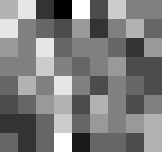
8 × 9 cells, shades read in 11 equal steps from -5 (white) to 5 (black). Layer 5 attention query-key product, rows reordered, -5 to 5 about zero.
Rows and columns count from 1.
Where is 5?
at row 1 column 4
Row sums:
-4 0 -1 1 0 2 1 6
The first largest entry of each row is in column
4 6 8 8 6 1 1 5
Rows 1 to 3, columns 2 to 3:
-4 3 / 0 1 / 0 -4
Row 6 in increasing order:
-2 -2 -1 0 0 1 2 2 2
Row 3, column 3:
-4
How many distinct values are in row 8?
6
